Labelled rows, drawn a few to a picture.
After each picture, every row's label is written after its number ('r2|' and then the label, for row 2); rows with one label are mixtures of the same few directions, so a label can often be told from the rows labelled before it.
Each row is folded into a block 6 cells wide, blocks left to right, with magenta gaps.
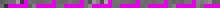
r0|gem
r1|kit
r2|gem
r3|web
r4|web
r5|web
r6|kit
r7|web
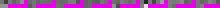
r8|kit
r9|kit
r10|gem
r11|web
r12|kit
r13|kit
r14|web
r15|gem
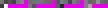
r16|kit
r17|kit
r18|gem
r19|gem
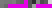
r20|web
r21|web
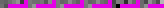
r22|gem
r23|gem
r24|gem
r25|gem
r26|gem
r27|web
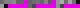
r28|kit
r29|gem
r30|web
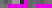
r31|gem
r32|web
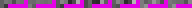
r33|gem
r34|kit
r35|gem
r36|web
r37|gem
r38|gem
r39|gem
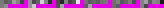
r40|gem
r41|gem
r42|web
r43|kit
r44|web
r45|web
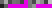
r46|kit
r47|web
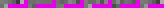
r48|gem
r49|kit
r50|gem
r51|gem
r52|kit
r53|gem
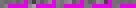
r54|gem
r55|kit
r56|web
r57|gem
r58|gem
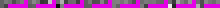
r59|gem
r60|gem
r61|kit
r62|web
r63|web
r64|kit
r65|kit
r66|kit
